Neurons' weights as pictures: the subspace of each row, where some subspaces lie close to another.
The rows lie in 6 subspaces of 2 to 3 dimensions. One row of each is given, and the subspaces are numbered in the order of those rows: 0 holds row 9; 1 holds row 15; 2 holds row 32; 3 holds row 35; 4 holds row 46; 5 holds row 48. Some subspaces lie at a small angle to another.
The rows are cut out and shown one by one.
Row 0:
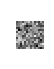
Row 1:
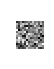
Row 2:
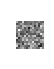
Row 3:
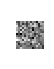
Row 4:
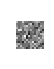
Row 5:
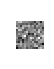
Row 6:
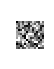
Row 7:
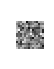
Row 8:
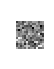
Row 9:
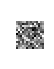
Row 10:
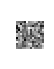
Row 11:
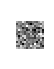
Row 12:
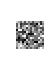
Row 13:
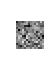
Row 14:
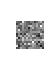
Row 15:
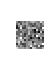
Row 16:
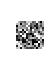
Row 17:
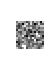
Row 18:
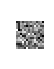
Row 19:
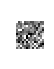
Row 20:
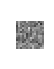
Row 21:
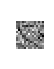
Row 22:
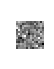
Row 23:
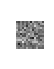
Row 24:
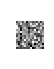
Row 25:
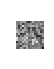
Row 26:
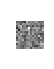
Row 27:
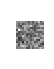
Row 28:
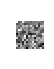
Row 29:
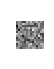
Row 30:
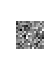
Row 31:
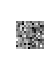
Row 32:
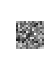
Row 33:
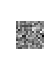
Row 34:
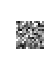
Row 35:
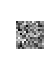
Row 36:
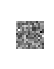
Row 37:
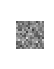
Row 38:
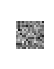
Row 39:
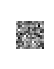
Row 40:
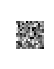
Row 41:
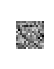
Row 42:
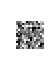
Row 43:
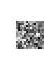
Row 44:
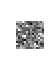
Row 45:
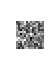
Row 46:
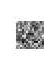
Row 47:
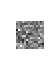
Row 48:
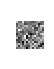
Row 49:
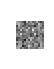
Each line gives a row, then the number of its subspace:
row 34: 3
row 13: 4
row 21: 0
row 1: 2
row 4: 5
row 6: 4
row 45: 3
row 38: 0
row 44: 1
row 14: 5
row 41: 0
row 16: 4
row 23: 0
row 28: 5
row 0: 3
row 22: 1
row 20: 2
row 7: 1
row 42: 3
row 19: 5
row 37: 4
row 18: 0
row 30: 5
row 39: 5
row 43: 3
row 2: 5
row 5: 1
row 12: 2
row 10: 1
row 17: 3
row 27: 3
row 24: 1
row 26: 1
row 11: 1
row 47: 2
